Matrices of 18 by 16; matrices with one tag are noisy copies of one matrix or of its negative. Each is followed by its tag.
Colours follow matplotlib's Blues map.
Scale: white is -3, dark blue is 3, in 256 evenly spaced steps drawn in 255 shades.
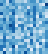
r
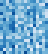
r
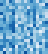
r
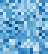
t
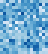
t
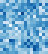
t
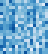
r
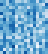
r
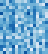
r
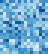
t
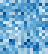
t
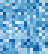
t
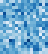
t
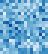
t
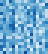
r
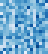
r
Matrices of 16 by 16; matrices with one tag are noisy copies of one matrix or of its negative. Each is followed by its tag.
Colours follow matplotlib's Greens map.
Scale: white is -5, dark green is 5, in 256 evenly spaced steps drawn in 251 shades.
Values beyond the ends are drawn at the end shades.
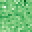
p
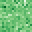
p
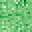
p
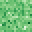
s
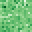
p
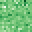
p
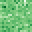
p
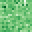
p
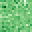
p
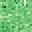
p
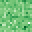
s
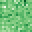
p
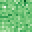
p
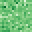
p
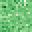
p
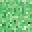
s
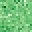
p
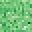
s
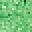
p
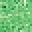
p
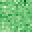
p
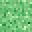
s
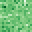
p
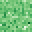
s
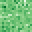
p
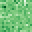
p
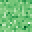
s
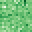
p
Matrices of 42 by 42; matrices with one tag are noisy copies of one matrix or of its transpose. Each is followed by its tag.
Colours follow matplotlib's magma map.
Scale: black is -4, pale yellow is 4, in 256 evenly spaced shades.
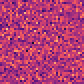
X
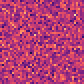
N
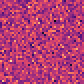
X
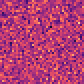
X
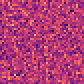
N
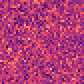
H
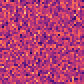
N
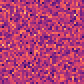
N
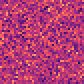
H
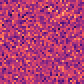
H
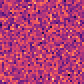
X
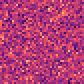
H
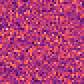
X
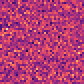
X
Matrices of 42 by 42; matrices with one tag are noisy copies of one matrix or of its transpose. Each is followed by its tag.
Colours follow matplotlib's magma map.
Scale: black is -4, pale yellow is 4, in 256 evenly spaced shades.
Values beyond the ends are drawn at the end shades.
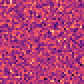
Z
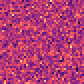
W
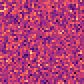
Z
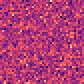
W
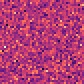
W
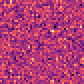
Z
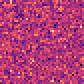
Z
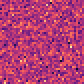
W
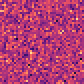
Z
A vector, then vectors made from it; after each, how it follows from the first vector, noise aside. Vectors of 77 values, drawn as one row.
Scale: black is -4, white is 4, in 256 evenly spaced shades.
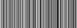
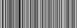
wrapped around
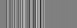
partly zeroed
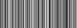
wrapped around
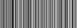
wrapped around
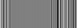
partly zeroed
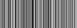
wrapped around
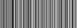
wrapped around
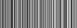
wrapped around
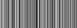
wrapped around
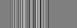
partly zeroed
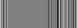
partly zeroed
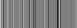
partly zeroed
